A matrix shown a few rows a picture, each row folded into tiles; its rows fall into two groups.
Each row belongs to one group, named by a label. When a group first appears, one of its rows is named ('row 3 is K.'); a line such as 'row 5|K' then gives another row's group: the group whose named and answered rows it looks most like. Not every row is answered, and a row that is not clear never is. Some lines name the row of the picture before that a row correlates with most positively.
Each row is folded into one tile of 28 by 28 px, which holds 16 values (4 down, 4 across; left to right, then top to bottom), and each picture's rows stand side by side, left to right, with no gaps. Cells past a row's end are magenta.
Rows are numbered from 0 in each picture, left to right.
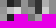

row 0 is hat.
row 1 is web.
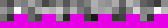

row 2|hat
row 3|hat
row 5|hat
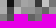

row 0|web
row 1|web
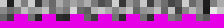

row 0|web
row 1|hat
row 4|hat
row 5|hat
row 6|web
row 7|web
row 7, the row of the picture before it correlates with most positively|0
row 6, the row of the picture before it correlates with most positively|1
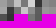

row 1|web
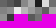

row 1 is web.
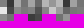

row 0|web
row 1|web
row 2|web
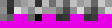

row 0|web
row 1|hat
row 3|web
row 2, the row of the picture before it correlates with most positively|1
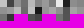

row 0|hat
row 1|web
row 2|web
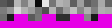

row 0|hat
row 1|web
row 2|hat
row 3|hat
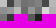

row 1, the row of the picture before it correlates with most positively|2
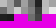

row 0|hat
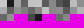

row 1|hat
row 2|web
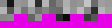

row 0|web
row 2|hat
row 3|web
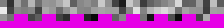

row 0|web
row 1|web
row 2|hat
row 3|hat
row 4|web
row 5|hat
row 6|hat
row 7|web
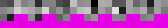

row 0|hat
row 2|web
